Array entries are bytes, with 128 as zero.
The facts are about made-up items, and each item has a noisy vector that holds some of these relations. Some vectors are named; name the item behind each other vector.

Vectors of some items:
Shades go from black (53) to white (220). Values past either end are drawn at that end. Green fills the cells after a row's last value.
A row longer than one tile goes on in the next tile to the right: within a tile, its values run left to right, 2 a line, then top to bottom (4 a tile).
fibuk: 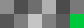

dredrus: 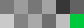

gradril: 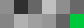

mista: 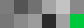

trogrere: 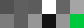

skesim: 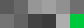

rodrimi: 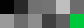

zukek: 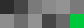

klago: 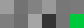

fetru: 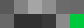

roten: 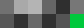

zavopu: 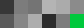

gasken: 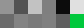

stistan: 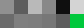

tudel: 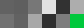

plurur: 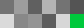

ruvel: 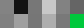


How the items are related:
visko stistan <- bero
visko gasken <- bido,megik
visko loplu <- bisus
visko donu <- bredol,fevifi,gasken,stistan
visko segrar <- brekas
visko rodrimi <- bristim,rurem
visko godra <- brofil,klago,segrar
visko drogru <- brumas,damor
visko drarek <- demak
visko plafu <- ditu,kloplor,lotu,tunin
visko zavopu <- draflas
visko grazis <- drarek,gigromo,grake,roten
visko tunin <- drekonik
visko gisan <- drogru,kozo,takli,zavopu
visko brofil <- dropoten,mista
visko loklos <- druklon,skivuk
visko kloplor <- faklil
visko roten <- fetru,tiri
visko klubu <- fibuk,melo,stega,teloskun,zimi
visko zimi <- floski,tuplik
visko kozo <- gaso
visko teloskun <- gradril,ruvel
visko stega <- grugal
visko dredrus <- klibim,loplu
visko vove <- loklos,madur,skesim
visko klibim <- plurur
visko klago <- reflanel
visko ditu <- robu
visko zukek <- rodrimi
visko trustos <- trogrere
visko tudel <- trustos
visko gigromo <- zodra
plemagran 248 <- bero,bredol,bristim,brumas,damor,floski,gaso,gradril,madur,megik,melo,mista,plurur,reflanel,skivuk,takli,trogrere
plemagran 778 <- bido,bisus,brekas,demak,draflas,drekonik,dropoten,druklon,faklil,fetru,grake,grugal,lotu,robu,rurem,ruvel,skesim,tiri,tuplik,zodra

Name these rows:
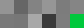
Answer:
godra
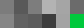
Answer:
brekas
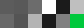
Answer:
trustos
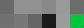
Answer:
skivuk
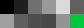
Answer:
rurem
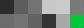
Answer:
draflas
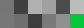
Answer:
bido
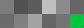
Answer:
melo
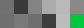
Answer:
dropoten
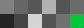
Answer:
zimi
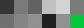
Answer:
gaso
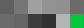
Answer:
druklon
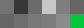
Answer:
grugal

